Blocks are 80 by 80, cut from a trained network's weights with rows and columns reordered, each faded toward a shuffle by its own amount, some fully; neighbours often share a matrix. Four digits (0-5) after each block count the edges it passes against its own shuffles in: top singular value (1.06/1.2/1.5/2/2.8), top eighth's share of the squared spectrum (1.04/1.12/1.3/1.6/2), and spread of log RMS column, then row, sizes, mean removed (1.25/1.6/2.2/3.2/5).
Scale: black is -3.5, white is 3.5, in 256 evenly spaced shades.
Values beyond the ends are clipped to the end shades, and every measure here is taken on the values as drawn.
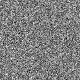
2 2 0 0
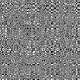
5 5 3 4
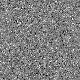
3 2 0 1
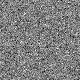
0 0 0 0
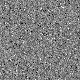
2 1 0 0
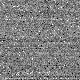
3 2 0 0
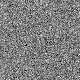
0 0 0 0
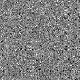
3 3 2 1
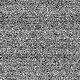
3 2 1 0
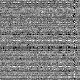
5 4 3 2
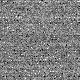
3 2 0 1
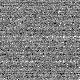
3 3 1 1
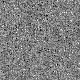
1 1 0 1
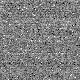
2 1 0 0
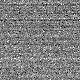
3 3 1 1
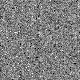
1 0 0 0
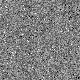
0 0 0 0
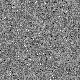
0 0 0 0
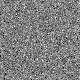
0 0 0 0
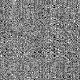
4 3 1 2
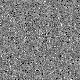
2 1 0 1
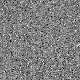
1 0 0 0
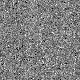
2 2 0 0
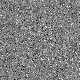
1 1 0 0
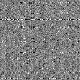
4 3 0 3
